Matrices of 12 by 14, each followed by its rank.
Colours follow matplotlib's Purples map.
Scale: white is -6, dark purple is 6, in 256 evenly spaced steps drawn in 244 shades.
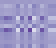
one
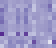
two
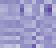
two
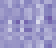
two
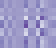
one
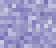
full rank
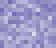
full rank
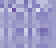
two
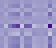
one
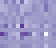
two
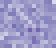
full rank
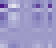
one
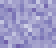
full rank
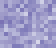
full rank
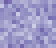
full rank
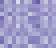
two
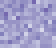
full rank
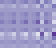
one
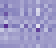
two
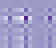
one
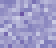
full rank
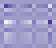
one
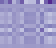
one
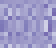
two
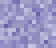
full rank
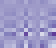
one
